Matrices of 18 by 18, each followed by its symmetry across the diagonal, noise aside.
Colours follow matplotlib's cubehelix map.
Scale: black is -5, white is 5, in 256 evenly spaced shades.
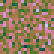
antisymmetric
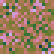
symmetric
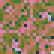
symmetric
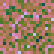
symmetric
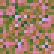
symmetric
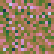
antisymmetric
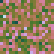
neither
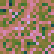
symmetric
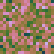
neither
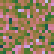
antisymmetric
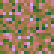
antisymmetric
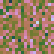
neither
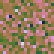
antisymmetric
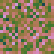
symmetric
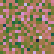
antisymmetric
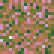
neither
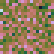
neither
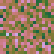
neither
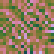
antisymmetric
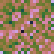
symmetric
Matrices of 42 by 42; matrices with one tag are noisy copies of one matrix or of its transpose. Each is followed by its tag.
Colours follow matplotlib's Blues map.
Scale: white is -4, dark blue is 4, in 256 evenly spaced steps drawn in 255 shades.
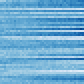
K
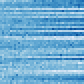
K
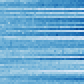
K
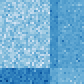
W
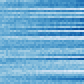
K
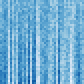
K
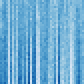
K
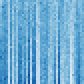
K
